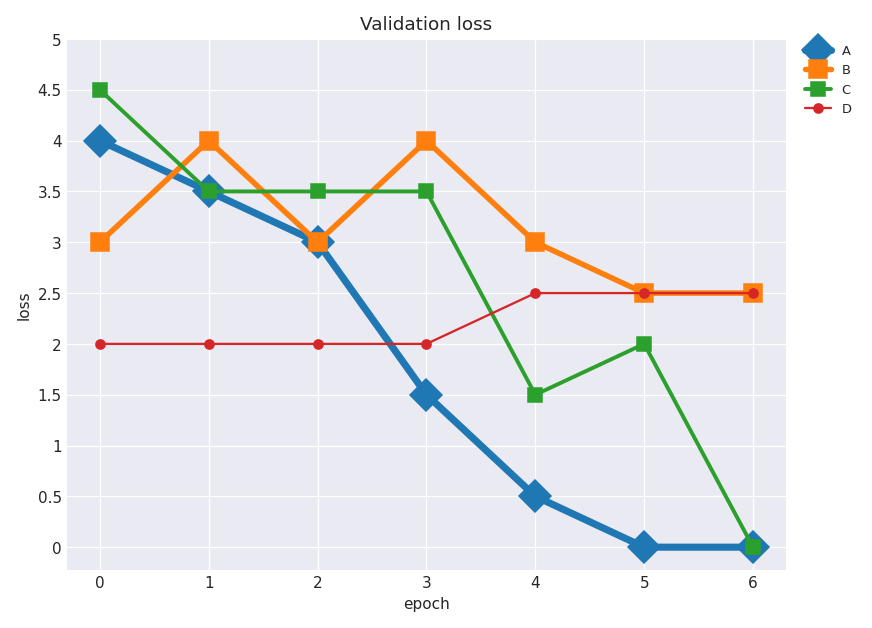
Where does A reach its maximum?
0
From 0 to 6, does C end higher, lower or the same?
lower
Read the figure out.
Title: Validation loss
x-axis: epoch, ticks 0 1 2 3 4 5 6
y-axis: loss, ticks 0 0.5 1 1.5 2 2.5 3 3.5 4 4.5 5
Legend: A, B, C, D
Values:
A: 4 3.5 3 1.5 0.5 0 0
B: 3 4 3 4 3 2.5 2.5
C: 4.5 3.5 3.5 3.5 1.5 2 0
D: 2 2 2 2 2.5 2.5 2.5
